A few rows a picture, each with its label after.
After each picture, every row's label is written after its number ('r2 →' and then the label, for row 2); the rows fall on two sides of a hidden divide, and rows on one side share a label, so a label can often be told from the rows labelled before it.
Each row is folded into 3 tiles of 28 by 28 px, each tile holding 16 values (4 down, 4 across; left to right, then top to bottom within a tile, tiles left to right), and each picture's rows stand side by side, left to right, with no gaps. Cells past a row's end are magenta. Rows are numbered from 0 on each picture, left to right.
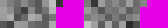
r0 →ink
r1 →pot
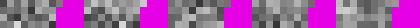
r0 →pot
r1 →pot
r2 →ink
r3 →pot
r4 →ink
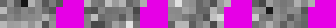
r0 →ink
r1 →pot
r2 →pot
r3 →pot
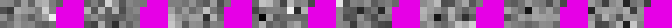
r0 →pot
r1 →pot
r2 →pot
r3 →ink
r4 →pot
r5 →ink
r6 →ink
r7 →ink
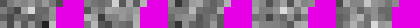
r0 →pot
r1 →pot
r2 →pot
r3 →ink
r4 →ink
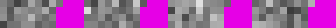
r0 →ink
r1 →ink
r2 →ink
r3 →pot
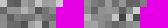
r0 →pot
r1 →pot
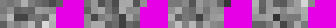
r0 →ink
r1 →pot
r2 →ink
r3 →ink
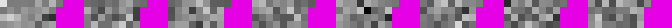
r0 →ink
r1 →pot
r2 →ink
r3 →ink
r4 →ink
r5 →pot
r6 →pot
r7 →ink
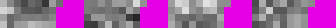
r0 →ink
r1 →ink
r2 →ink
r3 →ink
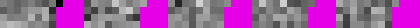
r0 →ink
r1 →ink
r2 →ink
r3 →ink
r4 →ink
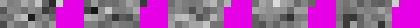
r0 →pot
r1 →pot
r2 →pot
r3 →pot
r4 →pot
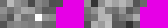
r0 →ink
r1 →pot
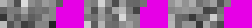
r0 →pot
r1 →ink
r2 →pot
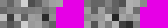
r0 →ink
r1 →pot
